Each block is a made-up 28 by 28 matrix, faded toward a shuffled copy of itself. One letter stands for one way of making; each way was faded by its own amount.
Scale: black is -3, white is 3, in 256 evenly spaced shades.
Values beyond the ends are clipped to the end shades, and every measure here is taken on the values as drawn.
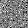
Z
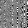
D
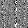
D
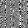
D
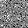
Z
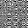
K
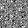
Z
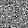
Z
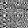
K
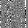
D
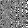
D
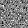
Z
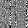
D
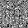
Z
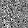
D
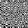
K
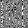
D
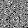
Z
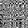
K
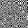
K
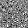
Z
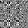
K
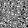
Z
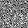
Z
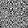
K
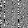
D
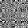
K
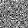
Z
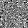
Z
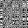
K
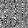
D
